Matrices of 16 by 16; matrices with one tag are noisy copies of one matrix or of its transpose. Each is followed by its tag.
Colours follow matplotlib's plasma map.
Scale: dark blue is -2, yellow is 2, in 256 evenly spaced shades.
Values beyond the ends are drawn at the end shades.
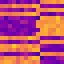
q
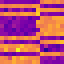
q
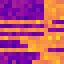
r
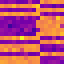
q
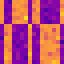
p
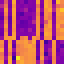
q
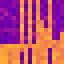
r
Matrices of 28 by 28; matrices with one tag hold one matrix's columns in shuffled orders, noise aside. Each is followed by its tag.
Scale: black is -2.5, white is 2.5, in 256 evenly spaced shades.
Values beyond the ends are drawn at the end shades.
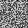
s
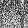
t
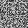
s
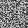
s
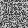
s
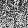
t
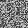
s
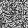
s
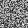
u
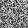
u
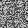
s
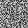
s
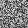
u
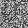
s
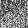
t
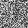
s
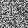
s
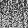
t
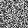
u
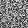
u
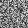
u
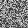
u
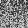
t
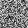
u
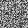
s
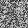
s
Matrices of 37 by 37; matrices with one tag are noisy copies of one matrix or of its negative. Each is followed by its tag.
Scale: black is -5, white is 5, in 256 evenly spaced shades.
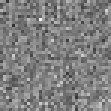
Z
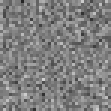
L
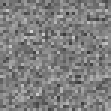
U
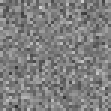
L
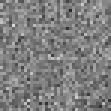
Z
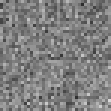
Z
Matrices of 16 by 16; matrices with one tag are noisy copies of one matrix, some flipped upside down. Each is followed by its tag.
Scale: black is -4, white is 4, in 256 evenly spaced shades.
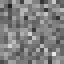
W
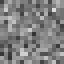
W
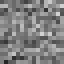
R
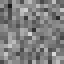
W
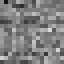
R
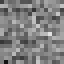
R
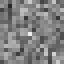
W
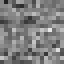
R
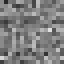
R
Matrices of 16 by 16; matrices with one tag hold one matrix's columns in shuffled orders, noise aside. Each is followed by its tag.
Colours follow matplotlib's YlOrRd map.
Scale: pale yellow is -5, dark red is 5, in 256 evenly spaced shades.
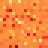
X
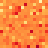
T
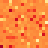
X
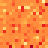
T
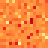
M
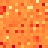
T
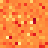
M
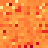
T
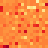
T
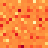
X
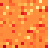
T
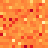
X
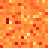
M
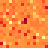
M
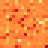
X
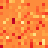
M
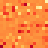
T
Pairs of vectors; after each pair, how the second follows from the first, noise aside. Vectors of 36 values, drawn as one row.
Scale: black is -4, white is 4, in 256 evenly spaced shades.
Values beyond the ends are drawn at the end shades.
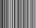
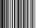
scaled up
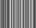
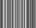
reversed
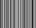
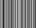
reversed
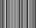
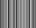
reversed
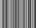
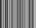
reversed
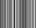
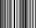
scaled up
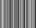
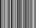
reversed
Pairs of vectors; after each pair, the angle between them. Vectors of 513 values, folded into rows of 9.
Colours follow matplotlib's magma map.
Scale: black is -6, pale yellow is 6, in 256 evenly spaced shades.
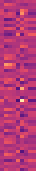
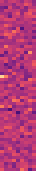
partly opposed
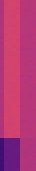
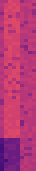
nearly parallel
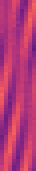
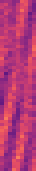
nearly opposite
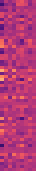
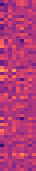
nearly parallel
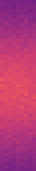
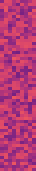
orthogonal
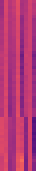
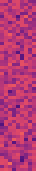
orthogonal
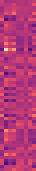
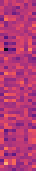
nearly opposite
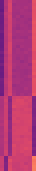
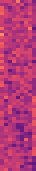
partly opposed
